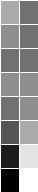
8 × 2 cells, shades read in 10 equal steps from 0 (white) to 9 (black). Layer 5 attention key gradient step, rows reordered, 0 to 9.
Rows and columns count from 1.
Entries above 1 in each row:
2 2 2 2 2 2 1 1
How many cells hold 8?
1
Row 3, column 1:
5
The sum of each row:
8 9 10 8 9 9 9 9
